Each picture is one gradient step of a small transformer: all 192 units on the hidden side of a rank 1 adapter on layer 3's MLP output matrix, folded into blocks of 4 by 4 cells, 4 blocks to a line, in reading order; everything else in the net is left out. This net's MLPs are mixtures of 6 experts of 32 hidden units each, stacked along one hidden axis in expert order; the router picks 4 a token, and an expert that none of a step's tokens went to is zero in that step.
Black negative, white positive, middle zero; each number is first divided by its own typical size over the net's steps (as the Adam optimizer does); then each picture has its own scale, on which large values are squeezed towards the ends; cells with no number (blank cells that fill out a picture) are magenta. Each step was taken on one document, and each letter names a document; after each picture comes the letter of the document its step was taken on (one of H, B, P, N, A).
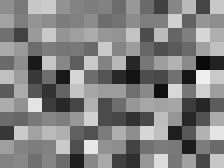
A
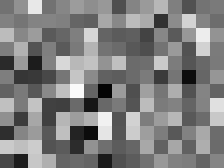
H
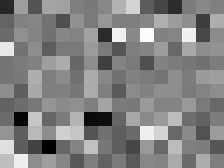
H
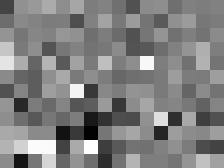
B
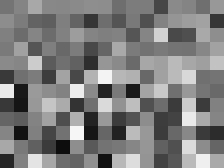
A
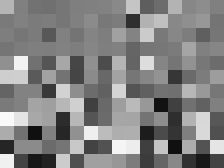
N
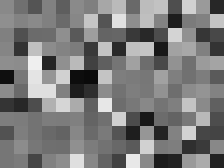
A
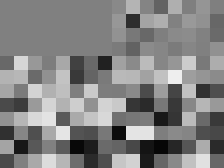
N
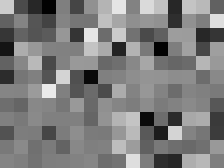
B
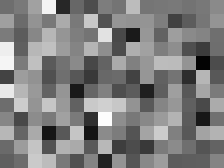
B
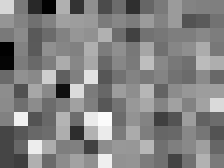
B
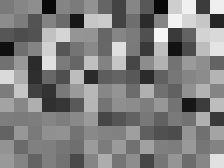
A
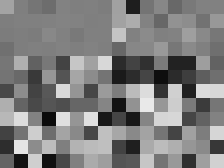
N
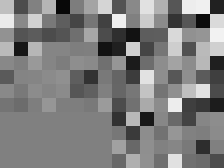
A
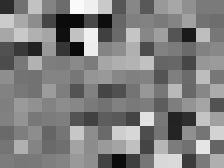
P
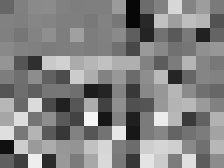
N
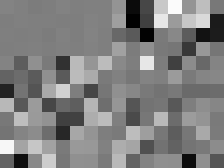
N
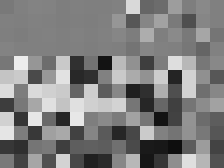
N
